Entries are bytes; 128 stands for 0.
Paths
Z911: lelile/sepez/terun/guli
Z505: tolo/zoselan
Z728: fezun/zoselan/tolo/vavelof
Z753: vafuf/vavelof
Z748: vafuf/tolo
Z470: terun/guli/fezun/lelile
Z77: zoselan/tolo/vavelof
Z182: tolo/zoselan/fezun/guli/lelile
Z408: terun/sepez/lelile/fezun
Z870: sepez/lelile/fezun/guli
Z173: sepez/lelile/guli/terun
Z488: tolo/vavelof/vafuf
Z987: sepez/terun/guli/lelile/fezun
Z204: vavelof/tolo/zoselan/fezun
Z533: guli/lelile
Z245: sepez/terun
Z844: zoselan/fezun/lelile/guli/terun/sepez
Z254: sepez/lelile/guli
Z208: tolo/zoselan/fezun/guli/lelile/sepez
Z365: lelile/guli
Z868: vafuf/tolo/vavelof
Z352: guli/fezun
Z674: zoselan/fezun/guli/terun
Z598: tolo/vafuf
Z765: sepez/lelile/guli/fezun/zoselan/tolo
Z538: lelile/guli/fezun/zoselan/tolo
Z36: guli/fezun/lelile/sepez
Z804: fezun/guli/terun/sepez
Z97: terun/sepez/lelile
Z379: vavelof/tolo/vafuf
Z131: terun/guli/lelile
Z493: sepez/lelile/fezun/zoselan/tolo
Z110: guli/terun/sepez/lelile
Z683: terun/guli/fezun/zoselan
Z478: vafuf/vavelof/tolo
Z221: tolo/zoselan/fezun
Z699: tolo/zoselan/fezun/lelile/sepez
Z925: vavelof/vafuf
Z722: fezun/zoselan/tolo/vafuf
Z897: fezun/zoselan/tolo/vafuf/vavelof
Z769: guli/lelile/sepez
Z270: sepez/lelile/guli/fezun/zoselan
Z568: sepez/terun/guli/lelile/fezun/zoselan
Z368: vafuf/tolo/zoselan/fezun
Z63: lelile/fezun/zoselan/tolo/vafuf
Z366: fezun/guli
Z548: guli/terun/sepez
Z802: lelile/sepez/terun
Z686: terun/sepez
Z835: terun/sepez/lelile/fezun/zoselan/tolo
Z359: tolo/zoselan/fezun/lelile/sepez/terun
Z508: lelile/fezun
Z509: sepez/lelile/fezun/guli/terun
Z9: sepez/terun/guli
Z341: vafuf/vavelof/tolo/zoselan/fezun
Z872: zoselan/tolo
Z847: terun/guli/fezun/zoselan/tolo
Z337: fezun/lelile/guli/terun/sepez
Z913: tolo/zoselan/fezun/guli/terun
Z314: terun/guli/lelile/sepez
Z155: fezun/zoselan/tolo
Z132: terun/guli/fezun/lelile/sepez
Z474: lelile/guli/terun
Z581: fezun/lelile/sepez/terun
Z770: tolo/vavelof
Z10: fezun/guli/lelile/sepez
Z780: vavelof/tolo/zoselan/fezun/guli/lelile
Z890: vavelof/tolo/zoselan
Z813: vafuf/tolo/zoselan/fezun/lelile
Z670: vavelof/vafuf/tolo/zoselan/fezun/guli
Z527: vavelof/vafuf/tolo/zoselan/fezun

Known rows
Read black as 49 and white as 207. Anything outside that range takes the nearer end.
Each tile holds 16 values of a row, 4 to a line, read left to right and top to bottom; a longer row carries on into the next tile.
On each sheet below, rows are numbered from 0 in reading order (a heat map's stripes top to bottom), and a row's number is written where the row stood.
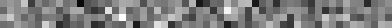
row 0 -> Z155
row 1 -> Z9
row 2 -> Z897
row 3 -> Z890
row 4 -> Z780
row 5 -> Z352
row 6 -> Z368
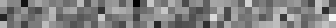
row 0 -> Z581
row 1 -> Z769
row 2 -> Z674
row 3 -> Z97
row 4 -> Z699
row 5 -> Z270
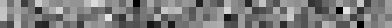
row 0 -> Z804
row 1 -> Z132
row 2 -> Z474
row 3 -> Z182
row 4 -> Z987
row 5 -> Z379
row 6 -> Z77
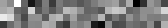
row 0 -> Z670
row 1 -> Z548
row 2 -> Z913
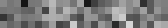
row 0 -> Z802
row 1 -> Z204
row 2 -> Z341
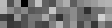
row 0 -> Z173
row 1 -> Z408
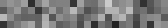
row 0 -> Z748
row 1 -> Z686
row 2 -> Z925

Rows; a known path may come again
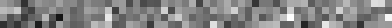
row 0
Z131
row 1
Z359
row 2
Z221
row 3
Z155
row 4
Z182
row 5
Z897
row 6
Z132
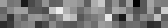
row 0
Z9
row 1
Z847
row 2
Z474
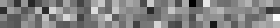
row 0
Z505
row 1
Z683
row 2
Z10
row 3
Z674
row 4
Z36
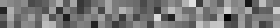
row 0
Z598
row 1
Z365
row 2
Z533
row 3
Z208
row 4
Z987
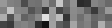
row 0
Z110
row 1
Z366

